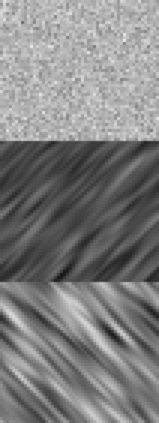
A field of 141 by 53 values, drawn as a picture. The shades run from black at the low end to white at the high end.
The table splits into 3 rows of 1 panel. Panel 1,1: high, fine-grained. Panel 2,1: low, slanting up to the right. Panel 3,1: middling, slanting down to the right, strong in contrast.
